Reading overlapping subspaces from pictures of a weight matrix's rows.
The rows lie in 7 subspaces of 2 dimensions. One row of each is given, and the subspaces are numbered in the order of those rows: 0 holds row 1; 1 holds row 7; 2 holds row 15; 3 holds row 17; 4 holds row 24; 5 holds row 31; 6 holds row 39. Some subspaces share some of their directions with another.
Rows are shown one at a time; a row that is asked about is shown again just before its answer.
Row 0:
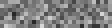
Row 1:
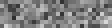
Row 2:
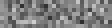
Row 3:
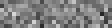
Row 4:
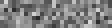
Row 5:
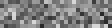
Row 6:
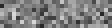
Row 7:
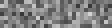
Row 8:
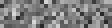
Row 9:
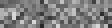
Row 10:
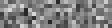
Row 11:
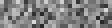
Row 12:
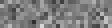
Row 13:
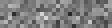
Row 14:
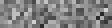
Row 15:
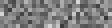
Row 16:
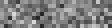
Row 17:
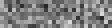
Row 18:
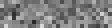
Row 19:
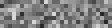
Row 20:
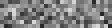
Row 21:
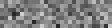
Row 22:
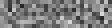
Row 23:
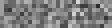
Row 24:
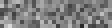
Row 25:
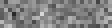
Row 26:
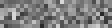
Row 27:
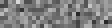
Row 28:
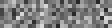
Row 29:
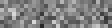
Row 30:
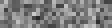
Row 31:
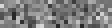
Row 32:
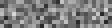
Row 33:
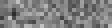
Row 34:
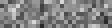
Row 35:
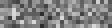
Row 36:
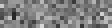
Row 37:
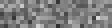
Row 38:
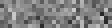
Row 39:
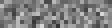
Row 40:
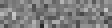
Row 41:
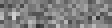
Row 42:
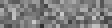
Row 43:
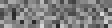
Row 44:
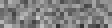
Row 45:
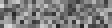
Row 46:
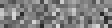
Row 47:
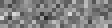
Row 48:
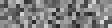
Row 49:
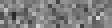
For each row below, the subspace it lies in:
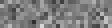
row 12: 0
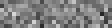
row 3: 3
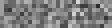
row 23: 2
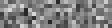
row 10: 5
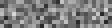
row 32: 1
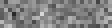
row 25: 6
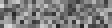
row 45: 4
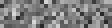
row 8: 6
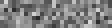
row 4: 6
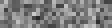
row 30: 6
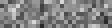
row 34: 0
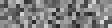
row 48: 1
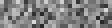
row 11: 4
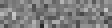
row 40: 1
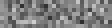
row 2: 3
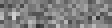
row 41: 5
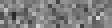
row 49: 5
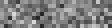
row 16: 6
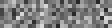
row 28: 2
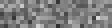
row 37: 5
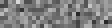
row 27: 1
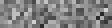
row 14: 4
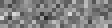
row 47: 0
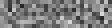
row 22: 3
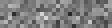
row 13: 0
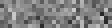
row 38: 3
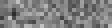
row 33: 3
